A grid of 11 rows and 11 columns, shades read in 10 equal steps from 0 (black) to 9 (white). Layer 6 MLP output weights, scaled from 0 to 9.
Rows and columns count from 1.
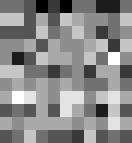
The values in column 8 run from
2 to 7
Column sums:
54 55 51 55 45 58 58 55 45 59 52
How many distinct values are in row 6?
5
